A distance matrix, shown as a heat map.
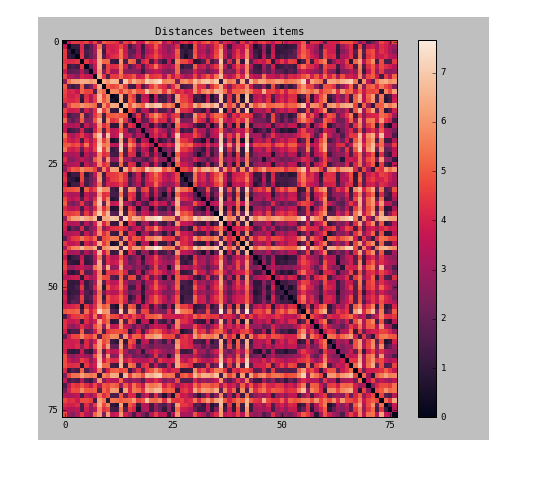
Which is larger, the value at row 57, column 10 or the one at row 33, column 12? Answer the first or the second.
the first
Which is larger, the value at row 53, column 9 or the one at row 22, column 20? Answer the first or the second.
the first
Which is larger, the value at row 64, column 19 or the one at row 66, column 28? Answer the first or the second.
the second
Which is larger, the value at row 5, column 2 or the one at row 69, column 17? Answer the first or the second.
the second
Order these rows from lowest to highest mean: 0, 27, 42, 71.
27, 0, 71, 42
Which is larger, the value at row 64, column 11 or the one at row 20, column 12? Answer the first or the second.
the first
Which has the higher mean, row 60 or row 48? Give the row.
60
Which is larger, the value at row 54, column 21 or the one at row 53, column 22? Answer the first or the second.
the second
